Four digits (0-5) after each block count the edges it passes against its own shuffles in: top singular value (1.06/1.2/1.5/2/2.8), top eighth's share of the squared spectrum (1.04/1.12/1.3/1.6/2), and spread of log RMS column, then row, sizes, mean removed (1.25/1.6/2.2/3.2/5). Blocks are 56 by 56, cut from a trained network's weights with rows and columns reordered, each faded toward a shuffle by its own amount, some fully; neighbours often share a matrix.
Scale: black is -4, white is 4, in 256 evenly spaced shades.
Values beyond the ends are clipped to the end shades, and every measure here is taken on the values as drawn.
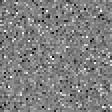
0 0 0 0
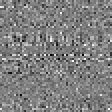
4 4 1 3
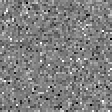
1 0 0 0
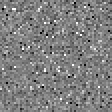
2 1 0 0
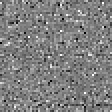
2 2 0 1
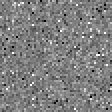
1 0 0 0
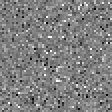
2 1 0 0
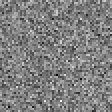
0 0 0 0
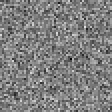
0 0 0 0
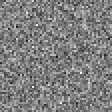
1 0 0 0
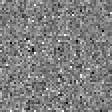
2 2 1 1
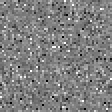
0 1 0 0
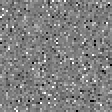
0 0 0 0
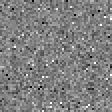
1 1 0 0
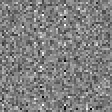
3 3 2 0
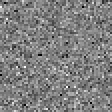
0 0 0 1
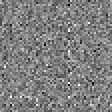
3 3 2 1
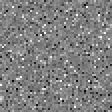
0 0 0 0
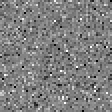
1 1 0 0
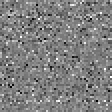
3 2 0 2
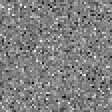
0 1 0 0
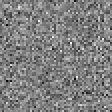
3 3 1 1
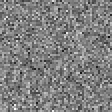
2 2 0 0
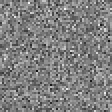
0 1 0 0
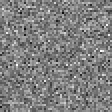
1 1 0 0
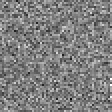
2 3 0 1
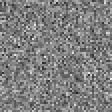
1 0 0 0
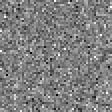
1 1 0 0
